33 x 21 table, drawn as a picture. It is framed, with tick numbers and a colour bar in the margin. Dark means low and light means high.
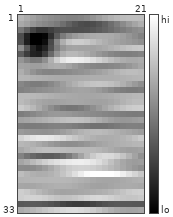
The ninth with the highest average is the bottom middle. The ninth with the lowest average is the top left. One dip sinks in the top left. Streaks run across, left to right.
